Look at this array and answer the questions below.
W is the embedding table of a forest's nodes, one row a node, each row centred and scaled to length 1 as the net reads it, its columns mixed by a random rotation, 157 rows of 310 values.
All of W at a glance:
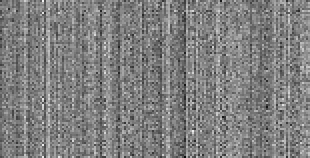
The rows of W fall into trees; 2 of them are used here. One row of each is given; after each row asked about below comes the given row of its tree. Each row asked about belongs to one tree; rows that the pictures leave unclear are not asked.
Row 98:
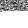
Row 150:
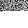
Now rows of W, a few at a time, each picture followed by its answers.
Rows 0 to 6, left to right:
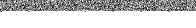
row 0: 98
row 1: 98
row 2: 150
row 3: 98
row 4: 150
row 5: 98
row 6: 98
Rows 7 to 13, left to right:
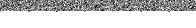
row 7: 150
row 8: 150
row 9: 98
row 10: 150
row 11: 150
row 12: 98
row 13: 98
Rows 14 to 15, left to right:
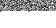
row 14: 150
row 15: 150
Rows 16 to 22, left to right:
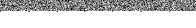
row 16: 150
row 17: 98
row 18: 98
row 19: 150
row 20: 150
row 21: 98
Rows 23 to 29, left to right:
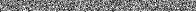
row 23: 150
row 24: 150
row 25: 98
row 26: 98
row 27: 150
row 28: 98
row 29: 98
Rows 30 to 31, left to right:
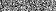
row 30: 150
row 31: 98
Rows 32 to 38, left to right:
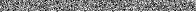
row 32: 98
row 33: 150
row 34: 150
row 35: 150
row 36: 150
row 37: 98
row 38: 98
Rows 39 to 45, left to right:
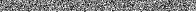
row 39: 98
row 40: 150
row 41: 98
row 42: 150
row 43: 150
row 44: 98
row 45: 150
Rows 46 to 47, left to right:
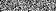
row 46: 150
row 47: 150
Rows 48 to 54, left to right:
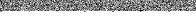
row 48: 150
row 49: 150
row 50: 150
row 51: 98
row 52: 98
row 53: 150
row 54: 150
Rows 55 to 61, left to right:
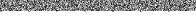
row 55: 150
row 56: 98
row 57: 150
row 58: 98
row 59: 150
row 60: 98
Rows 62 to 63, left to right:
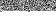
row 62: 98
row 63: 150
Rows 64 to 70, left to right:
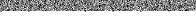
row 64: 98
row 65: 150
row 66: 150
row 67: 150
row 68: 150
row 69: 98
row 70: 150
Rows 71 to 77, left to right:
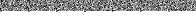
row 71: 150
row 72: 150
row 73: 150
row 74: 98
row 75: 150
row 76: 150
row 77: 98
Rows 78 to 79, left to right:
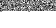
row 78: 150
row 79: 98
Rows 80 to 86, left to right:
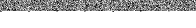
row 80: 98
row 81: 98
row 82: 150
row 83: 150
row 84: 98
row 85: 150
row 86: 150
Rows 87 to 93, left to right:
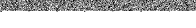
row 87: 98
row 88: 150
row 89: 150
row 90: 98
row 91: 150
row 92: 98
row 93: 150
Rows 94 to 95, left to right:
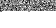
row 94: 150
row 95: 98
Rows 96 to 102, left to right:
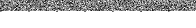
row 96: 150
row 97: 150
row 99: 98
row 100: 98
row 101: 98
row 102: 150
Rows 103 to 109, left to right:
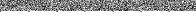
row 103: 150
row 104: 98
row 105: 98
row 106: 98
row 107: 98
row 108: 98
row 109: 98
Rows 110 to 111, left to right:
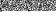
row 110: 150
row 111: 150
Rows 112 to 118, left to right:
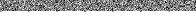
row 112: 98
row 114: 150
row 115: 98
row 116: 150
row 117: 150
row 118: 150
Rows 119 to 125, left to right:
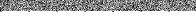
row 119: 150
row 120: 98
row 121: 150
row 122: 98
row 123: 98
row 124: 150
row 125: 150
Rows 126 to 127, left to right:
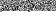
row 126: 98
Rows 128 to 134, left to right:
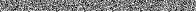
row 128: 98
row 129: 98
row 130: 150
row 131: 150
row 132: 150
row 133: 150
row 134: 98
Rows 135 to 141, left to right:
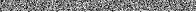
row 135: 150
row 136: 98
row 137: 150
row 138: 98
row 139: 150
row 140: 98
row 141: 98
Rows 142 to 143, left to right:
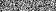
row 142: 150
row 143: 150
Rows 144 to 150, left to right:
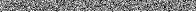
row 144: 98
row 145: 98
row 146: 150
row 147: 150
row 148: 150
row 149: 98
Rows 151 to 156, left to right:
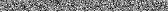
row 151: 98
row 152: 150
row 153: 150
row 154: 150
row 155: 150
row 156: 98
